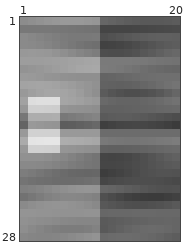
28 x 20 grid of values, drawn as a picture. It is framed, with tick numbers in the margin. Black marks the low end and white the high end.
The left part is higher, up to a seam about 50% of the way across. In the middle left lies a patch that is higher than the rest. The ninth with the highest average is the middle left. Values change most from cell to cell in the middle left. Streaks run across, left to right.
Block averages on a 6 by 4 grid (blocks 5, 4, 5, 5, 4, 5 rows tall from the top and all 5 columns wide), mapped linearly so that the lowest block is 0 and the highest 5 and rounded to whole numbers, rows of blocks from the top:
3 3 0 1 | 4 4 2 2 | 5 3 1 1 | 5 3 1 1 | 2 2 0 0 | 3 3 1 1
